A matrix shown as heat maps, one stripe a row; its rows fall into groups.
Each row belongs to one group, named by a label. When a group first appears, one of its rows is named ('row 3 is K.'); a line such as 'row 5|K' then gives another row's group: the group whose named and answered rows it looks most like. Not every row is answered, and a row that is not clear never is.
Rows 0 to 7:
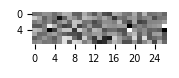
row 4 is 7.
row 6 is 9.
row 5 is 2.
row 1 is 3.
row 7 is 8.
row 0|9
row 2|8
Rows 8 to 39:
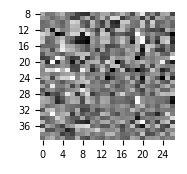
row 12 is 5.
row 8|2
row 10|9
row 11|9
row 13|7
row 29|7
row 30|7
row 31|2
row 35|2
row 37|3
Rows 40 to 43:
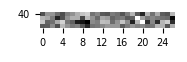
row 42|2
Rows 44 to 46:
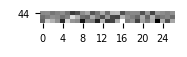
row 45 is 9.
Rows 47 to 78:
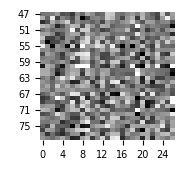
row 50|7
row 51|8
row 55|3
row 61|7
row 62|7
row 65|5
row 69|8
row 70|8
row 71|7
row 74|8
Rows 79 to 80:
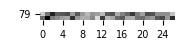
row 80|3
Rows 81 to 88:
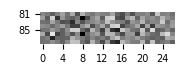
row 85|9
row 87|5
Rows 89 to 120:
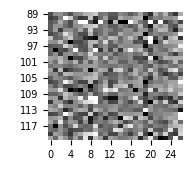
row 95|2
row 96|8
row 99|5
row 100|8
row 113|7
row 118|8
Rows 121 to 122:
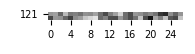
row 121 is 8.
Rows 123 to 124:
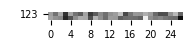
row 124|7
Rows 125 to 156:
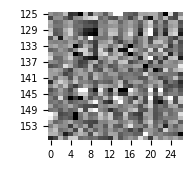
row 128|2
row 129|2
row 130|2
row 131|5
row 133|3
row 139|8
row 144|9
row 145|9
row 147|8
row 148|2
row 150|3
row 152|2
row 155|7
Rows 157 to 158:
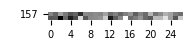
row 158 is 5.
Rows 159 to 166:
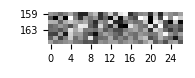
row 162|9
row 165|5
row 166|2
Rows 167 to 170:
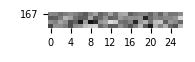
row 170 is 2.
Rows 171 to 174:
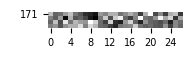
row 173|5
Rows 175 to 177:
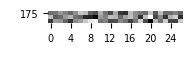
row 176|2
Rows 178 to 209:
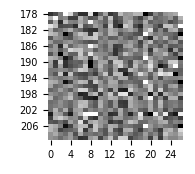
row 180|5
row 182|2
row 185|2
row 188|5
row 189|7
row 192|9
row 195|7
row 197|9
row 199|2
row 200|9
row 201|9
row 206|7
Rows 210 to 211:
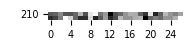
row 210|8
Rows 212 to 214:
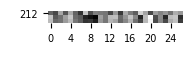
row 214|2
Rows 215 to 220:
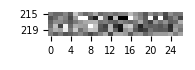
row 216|9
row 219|5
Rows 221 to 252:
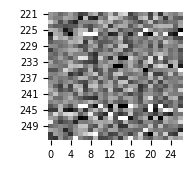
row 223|3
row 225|7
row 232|9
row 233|2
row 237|9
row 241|3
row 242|2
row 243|5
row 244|9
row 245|8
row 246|5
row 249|9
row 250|7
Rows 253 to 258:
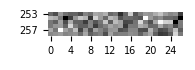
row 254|7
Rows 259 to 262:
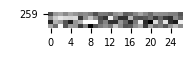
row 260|5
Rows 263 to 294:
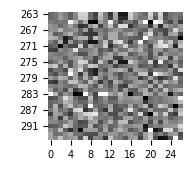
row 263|9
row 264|9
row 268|2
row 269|7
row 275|9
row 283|3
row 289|5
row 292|8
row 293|2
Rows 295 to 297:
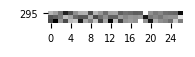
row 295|7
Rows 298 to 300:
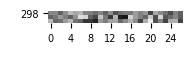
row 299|9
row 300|2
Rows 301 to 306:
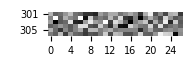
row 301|2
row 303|3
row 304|9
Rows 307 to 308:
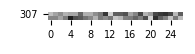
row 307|5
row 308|8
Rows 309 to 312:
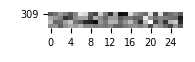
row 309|9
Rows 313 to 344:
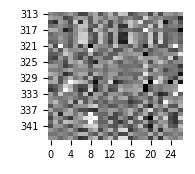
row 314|7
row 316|9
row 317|7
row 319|9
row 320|9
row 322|5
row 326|7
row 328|7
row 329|5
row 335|3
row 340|5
